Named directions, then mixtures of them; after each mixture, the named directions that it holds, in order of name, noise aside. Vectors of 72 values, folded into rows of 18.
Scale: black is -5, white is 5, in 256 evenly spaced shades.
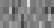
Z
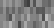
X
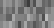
X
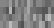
X, Z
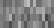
X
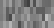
X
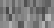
X, Z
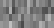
X, Z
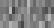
X, Z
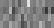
Z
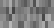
X, Z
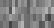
X, Z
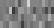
Z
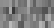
X, Z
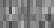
X, Z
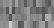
X, Z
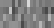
Z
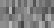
X, Z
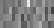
X, Z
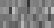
Z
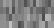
X, Z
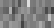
Z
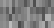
X, Z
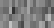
X, Z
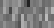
X, Z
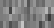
X, Z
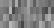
X, Z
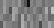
X, Z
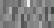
X, Z
